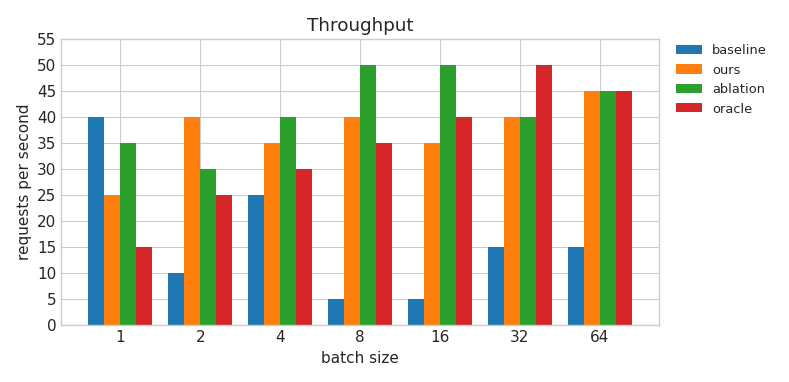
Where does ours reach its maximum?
64
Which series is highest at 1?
baseline
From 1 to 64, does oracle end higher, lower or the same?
higher
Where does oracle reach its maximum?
32
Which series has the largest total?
ablation
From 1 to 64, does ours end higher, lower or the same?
higher
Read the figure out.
Title: Throughput
x-axis: batch size, ticks 1 2 4 8 16 32 64
y-axis: requests per second, ticks 0 5 10 15 20 25 30 35 40 45 50 55
Legend: baseline, ours, ablation, oracle
Values:
baseline: 40 10 25 5 5 15 15
ours: 25 40 35 40 35 40 45
ablation: 35 30 40 50 50 40 45
oracle: 15 25 30 35 40 50 45
